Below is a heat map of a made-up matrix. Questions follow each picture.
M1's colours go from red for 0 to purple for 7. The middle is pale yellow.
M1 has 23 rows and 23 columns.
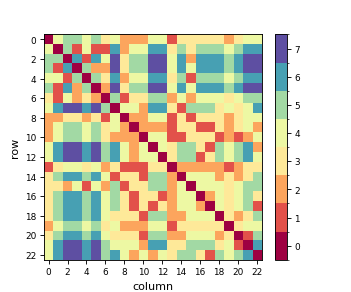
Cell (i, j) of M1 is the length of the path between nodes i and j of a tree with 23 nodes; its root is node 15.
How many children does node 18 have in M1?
0
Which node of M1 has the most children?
13
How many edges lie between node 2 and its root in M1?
2
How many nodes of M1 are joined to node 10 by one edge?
4
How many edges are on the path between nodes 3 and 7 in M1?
7
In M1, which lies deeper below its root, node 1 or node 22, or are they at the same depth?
node 22
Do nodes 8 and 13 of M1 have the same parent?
no
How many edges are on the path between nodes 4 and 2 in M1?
1
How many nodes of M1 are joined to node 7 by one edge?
1
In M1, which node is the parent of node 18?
10
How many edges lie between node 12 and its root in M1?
5
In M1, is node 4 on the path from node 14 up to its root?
no
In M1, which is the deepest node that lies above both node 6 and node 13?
8
